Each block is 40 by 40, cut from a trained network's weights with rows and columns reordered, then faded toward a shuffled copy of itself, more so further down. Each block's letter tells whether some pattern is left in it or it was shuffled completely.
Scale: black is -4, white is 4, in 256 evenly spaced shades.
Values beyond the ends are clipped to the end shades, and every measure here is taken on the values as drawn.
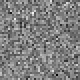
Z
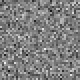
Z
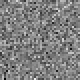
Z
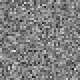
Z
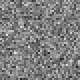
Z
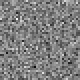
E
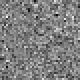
E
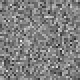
Z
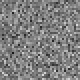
Z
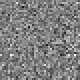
E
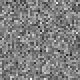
Z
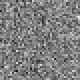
Z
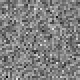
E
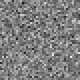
Z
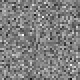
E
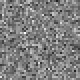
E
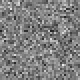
E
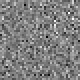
E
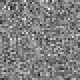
E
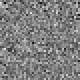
E
